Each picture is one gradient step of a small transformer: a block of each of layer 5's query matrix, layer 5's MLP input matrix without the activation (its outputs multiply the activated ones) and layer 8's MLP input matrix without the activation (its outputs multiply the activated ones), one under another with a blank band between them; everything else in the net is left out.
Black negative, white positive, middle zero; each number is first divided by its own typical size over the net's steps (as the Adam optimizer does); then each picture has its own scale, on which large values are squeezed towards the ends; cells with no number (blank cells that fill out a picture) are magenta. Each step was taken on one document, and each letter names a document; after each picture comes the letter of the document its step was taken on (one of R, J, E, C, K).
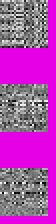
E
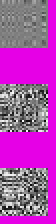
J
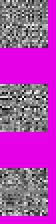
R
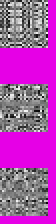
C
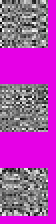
R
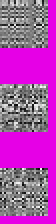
E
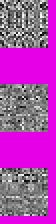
R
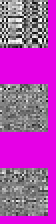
C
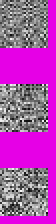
J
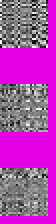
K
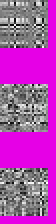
E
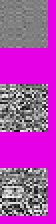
J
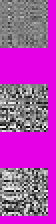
J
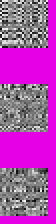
C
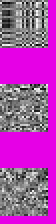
C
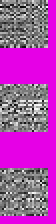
E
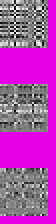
E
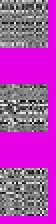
E
